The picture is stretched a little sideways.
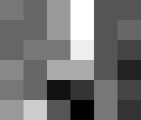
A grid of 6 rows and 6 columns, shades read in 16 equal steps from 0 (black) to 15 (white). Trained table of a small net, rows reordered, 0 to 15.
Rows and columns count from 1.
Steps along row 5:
down down up up down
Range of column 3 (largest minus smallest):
9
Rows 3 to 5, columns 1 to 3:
6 7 7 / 8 6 10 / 7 6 1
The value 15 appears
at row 1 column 4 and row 2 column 4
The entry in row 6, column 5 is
7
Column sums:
43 43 41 57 34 24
